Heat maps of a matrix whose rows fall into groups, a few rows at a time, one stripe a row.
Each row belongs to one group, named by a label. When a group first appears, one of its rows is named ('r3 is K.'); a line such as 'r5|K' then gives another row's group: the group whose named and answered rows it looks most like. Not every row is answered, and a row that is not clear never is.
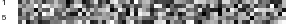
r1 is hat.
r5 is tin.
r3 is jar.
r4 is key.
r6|key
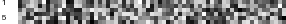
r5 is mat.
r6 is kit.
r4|tin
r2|hat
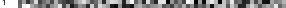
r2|jar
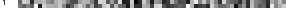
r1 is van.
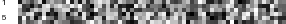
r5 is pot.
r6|jar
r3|mat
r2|mat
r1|jar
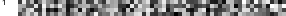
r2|key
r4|hat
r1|pot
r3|kit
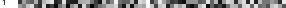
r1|key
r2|kit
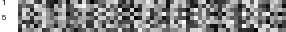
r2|mat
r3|van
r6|mat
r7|pot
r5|van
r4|pot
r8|jar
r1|kit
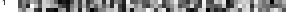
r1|tin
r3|kit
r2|tin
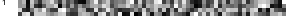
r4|van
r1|tin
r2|tin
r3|mat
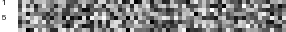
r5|jar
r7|hat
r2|pot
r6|hat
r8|mat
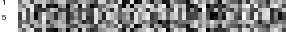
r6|hat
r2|kit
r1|van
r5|pot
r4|pot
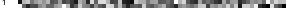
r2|mat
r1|jar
